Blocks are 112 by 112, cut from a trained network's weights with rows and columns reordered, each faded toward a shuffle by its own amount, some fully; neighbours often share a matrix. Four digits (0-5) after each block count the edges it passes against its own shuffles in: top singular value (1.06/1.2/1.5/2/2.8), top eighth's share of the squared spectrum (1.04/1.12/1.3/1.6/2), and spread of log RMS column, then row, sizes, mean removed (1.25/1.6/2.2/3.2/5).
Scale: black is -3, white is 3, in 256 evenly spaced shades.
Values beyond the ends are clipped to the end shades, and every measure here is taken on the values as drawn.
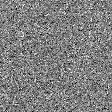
0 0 0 0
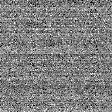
3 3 2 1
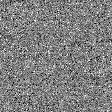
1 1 0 0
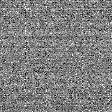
3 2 2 0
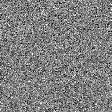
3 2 1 1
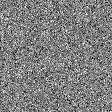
0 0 0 0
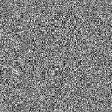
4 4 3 2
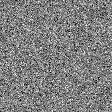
0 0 0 0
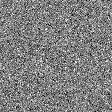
0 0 0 0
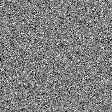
1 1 0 0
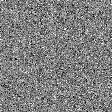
0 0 0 0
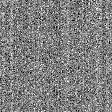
3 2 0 1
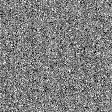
1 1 0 0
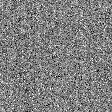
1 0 0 0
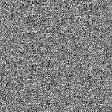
3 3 2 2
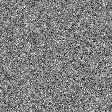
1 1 0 0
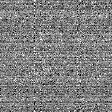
4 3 3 1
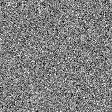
2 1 0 0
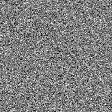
3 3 1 1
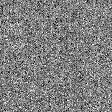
1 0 0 0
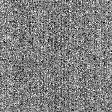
3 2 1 1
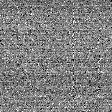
3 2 2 0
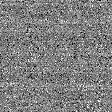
2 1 1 0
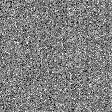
1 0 0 0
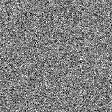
3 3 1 0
